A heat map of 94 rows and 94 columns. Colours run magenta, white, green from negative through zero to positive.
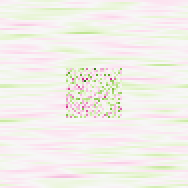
On average the colour sits 50% of the way up the scale. An odd patch, rougher than its surroundings, sits in the centre. There is no overall slope. The grain runs across in streaks.
